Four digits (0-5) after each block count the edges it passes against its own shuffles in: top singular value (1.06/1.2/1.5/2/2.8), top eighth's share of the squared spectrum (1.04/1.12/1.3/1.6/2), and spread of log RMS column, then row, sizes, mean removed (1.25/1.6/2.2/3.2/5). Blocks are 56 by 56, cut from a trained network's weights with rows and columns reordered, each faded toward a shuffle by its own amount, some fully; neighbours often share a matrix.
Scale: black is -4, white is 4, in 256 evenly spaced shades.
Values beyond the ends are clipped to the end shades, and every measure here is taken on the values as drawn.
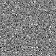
3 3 1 2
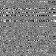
4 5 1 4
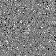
2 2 0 1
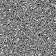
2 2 0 1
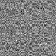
4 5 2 2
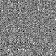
3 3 0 1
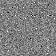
2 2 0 1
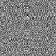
4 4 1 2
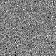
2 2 0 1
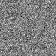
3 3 0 0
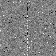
3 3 1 0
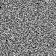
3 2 0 0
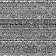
4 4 1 3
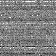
4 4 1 2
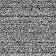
3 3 0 1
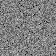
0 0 0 0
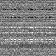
4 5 1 3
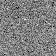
0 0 0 0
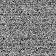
2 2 0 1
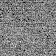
2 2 0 0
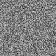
3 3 0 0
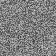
2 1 0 0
